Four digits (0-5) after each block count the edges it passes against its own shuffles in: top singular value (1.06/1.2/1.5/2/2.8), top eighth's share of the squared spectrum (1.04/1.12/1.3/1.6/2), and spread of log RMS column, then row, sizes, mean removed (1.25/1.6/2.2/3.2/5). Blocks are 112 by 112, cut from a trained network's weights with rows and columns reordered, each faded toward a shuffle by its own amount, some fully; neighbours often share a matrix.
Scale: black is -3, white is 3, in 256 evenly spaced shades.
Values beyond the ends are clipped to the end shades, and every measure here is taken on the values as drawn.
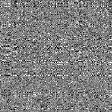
4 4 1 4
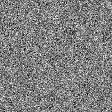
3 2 0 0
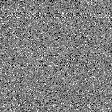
3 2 0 2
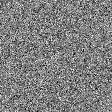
1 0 0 0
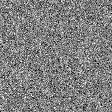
0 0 0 0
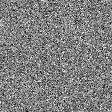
0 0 0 0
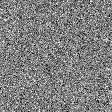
0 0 0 0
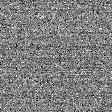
2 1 0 0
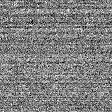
4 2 0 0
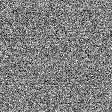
1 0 0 0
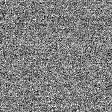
1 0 0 0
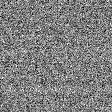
1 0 0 0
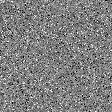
2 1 0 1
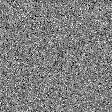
0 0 0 0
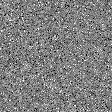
0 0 0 0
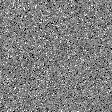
1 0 0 0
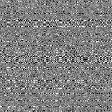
5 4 1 4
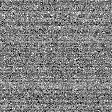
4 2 1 1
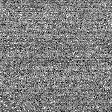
3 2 1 0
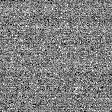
2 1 0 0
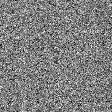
2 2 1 0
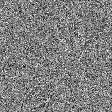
1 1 0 0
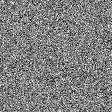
1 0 0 0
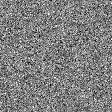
1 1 0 0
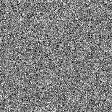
1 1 0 1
